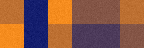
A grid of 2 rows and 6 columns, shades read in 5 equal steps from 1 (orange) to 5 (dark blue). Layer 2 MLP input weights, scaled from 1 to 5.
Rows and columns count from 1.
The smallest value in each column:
1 5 1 3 3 2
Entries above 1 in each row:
5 5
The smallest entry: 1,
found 2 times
